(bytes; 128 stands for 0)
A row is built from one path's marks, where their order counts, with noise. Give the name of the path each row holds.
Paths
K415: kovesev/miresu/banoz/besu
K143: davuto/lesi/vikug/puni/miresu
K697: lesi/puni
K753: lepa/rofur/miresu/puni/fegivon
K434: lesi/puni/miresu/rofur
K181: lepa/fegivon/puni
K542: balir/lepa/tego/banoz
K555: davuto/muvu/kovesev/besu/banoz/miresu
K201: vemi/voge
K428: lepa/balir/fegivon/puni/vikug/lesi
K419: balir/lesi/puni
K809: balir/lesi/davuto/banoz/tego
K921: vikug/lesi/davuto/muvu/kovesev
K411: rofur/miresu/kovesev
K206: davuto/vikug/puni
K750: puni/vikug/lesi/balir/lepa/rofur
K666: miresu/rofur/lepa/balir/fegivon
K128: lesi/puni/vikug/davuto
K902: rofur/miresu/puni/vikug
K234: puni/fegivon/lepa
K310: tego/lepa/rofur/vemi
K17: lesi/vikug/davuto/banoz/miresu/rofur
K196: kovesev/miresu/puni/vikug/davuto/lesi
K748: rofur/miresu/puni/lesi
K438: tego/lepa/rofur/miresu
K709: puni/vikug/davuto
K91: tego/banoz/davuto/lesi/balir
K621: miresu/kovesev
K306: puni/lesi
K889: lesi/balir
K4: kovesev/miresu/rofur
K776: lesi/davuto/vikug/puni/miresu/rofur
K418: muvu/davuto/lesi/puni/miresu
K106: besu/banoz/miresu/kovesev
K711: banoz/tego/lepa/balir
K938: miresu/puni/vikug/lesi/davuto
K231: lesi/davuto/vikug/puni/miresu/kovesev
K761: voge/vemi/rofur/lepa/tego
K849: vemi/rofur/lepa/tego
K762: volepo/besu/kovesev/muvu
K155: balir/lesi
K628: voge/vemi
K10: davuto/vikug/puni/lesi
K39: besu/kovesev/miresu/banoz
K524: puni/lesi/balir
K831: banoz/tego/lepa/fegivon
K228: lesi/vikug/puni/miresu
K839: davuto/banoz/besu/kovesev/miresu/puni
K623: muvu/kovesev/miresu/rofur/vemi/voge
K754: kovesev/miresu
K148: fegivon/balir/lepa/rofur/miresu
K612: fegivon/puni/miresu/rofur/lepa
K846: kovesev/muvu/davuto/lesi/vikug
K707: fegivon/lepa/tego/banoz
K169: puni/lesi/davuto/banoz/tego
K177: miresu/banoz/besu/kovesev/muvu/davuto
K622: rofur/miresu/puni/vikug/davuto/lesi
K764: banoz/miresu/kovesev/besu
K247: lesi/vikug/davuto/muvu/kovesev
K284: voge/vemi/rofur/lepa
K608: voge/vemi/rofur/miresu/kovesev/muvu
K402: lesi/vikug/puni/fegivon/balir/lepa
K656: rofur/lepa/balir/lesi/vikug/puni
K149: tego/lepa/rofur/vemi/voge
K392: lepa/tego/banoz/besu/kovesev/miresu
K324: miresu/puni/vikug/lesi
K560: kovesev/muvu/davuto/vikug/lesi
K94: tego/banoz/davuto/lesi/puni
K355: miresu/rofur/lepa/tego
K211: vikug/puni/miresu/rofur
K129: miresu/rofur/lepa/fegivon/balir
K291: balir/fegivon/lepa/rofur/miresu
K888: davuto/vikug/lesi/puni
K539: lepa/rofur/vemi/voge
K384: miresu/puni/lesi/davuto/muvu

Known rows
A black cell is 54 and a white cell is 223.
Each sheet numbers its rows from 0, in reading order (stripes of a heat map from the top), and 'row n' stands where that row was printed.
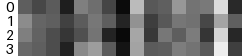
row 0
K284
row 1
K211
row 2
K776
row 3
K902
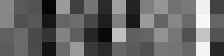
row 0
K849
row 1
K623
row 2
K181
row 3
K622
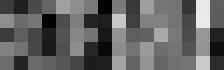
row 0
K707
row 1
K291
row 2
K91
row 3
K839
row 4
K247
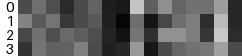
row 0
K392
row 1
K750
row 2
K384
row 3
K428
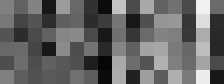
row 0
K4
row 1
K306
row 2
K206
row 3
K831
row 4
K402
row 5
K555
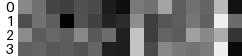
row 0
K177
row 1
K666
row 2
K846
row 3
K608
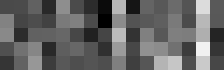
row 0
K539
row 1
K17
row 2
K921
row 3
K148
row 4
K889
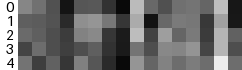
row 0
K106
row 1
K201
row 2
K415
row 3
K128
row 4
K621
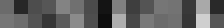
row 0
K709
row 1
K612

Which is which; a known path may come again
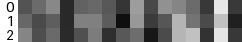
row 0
K148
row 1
K628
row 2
K524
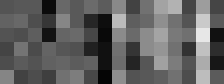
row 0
K711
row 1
K181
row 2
K761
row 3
K384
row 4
K10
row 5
K17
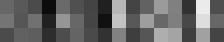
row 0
K234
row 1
K754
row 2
K697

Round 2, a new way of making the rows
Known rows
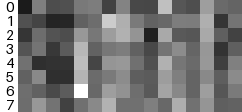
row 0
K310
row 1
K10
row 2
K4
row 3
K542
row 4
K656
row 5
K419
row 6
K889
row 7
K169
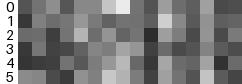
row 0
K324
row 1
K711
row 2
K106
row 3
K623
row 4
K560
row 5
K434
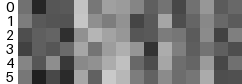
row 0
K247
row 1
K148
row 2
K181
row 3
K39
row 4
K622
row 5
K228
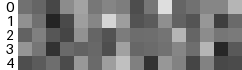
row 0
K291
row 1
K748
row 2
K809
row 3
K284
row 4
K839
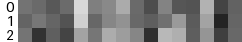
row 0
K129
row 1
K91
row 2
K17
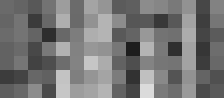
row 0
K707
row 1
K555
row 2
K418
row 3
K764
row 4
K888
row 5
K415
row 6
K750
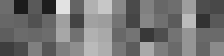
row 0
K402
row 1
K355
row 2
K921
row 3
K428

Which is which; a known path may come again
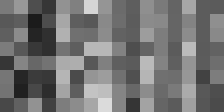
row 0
K697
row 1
K155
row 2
K419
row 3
K776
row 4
K831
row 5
K656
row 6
K228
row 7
K196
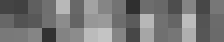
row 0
K392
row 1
K666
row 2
K128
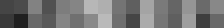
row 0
K428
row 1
K846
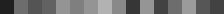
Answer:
K754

